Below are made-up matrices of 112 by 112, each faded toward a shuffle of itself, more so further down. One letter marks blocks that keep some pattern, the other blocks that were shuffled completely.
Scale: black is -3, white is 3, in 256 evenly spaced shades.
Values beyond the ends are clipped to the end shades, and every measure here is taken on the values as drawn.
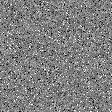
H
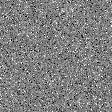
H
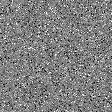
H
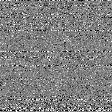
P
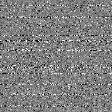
P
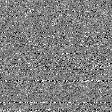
P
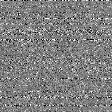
P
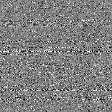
P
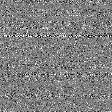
P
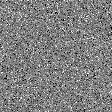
H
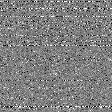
P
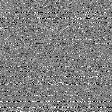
P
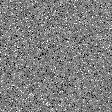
H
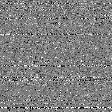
P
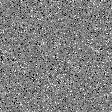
H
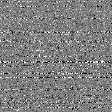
P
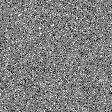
H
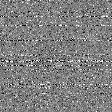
P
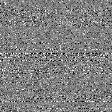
P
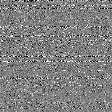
P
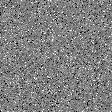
H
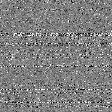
P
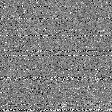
P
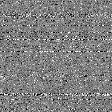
P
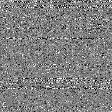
P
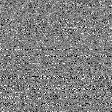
P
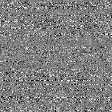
P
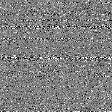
P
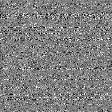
P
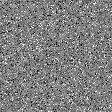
H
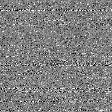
P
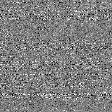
P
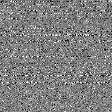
P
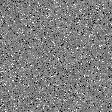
H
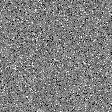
H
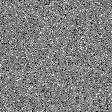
H
